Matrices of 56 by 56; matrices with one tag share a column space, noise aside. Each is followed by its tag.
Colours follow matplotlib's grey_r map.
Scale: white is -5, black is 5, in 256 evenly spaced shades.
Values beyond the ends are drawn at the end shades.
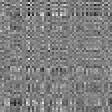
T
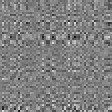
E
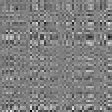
E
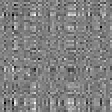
T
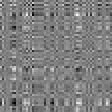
T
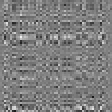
E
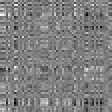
T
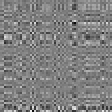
E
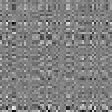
E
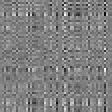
T
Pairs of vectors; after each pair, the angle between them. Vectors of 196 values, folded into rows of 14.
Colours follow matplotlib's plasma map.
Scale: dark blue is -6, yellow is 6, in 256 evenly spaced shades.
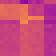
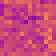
partly opposed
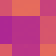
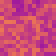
partly opposed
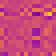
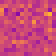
partly aligned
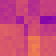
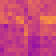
nearly opposite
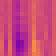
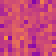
partly opposed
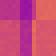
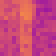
nearly opposite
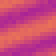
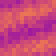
nearly opposite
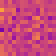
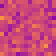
partly aligned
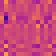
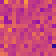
partly aligned
